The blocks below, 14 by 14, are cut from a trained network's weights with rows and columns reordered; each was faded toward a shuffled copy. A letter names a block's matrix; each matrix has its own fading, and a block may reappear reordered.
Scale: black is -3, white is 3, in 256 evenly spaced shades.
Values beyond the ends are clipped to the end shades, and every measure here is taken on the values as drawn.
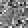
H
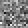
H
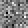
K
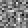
H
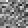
K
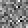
K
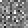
K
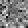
K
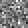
H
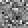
H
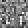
K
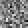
H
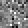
K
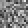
H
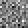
K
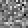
K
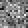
K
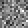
H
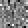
K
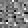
K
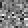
K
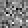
K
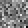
H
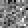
K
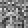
K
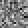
K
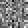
K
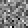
H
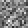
H
